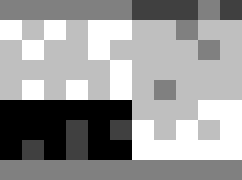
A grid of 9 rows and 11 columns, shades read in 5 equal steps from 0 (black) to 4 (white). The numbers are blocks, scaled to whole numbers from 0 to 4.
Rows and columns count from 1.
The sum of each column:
17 19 17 19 18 20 26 24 25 26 27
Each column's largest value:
4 4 4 4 4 4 4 4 4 4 4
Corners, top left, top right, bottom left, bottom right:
2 1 2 2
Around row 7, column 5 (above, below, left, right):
0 0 1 1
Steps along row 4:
same same same same up down same same same same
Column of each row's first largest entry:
1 1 2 6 2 10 7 7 1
